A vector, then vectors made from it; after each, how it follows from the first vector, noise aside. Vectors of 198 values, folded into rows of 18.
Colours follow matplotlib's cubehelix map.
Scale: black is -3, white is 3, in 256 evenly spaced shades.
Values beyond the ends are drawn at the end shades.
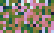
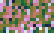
reversed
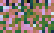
negated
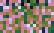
negated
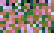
negated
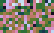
sign-scrambled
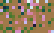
partly zeroed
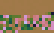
partly zeroed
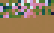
partly zeroed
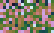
sign-scrambled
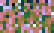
negated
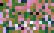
wrapped around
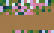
partly zeroed
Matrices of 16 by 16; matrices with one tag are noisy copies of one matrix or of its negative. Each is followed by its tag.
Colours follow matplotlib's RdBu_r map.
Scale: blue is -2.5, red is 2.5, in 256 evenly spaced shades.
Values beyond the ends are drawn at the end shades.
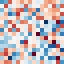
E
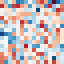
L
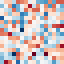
L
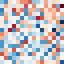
E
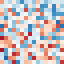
E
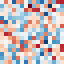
L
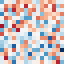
E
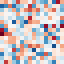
L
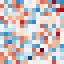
L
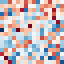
E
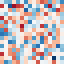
L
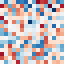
L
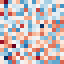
E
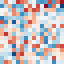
L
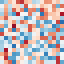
E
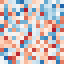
E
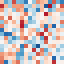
L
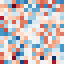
L
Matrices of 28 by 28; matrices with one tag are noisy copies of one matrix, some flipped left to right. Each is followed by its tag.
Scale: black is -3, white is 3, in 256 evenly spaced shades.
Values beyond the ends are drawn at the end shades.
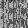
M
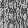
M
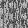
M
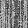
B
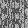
M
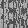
M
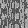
M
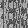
M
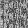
M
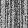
B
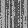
B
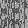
M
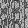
M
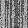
B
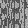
M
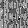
M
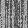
B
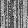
B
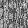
M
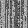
B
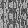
M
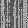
B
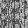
M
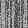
B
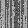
B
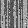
B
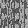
M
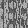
M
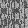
M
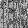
M
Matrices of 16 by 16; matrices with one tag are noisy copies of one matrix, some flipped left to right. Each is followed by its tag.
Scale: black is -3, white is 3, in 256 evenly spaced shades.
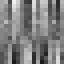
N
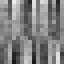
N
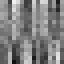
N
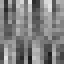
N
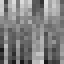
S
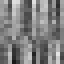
N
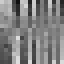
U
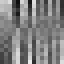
U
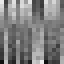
S
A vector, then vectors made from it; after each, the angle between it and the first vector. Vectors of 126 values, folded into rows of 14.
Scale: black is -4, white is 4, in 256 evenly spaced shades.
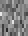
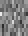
nearly parallel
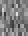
partly opposed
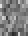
partly aligned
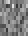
partly aligned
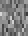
nearly parallel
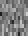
nearly opposite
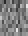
orthogonal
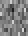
partly aligned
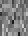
nearly opposite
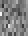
partly aligned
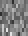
nearly opposite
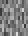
partly opposed
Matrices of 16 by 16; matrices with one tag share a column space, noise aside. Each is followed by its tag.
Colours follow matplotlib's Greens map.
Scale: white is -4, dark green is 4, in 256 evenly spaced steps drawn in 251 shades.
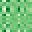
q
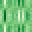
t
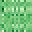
q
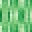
t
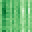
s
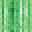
s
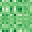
q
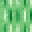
t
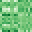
q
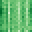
s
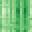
s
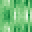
t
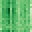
s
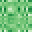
q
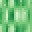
t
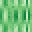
t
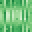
t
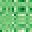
q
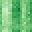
s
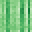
s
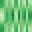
t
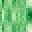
t
